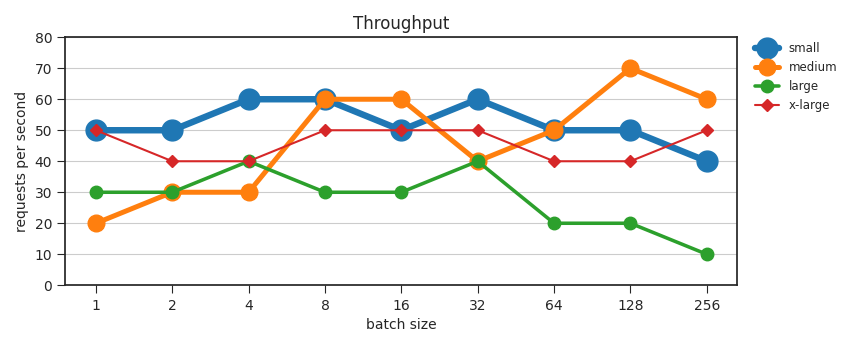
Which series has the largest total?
small
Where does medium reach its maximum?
128
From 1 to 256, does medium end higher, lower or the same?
higher
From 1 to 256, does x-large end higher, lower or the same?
the same
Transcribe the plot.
Title: Throughput
x-axis: batch size, ticks 1 2 4 8 16 32 64 128 256
y-axis: requests per second, ticks 0 10 20 30 40 50 60 70 80
Legend: small, medium, large, x-large
Values:
small: 50 50 60 60 50 60 50 50 40
medium: 20 30 30 60 60 40 50 70 60
large: 30 30 40 30 30 40 20 20 10
x-large: 50 40 40 50 50 50 40 40 50
